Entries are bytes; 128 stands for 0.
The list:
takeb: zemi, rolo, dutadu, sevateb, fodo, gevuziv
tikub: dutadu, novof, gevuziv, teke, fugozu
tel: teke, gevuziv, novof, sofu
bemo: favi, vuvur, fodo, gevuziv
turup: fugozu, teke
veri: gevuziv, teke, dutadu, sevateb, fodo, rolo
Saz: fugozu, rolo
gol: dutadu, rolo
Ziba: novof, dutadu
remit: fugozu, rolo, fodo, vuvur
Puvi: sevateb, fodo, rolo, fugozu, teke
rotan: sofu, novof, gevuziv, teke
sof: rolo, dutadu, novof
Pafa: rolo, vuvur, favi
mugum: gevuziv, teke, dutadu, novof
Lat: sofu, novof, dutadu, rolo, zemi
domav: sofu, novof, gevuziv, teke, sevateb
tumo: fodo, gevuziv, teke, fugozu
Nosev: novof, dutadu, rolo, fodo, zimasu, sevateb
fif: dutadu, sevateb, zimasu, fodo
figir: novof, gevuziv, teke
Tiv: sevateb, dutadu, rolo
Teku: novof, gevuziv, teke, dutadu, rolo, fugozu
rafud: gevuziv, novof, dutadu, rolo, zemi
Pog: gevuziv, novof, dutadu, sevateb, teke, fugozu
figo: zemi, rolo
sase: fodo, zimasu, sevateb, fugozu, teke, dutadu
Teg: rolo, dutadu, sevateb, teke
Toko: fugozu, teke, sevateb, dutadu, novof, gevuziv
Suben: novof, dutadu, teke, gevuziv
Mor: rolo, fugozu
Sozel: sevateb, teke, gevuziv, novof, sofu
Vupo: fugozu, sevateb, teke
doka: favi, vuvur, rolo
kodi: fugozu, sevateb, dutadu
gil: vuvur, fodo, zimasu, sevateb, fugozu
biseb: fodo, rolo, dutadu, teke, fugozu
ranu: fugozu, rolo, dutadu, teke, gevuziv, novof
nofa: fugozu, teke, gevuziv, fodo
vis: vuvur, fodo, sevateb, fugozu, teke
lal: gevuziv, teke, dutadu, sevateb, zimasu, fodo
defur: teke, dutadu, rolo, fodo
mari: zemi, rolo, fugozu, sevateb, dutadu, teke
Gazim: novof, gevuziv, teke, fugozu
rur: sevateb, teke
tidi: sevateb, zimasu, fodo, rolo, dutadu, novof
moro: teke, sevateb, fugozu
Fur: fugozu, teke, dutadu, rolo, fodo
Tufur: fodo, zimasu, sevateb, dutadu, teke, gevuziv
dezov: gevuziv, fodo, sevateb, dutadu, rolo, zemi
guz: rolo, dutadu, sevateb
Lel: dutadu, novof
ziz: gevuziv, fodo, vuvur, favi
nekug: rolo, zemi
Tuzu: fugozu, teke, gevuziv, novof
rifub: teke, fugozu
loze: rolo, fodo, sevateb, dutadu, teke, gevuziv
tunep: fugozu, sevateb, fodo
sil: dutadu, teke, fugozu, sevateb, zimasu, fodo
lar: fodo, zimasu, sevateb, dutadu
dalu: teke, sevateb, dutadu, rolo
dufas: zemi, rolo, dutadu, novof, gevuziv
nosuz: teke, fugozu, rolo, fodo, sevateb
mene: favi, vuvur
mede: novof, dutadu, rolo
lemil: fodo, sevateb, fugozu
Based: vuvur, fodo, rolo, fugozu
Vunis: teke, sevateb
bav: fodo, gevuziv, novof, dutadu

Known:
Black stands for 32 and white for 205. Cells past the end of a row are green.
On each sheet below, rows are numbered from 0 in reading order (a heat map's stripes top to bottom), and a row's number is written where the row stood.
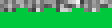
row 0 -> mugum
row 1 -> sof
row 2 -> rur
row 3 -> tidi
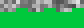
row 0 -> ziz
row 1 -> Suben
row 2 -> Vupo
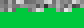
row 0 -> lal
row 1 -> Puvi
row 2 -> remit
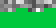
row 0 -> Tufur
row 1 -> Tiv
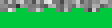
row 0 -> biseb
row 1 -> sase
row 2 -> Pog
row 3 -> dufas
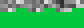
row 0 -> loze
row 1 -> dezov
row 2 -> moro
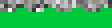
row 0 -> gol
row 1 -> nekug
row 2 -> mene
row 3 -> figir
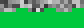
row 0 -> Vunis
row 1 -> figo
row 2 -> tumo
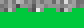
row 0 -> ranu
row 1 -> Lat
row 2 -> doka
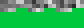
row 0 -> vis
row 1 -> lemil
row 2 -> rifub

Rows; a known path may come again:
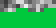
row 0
kodi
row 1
Ziba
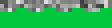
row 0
fif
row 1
takeb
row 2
rotan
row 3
turup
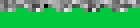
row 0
gil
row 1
Saz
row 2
remit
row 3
figo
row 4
Teg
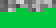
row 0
mari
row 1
Suben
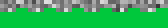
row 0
veri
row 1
lar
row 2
tidi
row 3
lal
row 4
mede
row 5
biseb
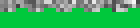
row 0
Teku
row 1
sil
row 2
bemo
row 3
Pafa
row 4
rur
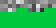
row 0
loze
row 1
Lel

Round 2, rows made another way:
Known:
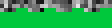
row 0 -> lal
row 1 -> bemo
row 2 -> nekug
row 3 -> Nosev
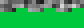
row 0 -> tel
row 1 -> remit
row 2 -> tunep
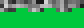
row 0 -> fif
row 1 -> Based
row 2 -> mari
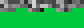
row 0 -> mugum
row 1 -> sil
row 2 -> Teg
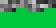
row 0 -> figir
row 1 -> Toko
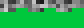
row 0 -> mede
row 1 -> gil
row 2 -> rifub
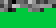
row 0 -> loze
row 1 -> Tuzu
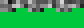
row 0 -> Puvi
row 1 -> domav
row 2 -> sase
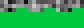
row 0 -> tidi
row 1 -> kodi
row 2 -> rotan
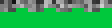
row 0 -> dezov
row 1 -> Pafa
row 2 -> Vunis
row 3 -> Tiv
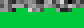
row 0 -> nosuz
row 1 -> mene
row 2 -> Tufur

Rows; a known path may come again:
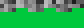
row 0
gol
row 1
Pafa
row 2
ranu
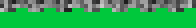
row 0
defur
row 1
rifub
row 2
takeb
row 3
Tiv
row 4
guz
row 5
Teg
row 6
dufas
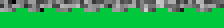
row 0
biseb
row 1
Gazim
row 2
Lel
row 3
turup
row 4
Ziba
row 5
figo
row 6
figir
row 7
Vupo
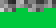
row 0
mene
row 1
sof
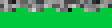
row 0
moro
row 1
Saz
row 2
nofa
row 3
remit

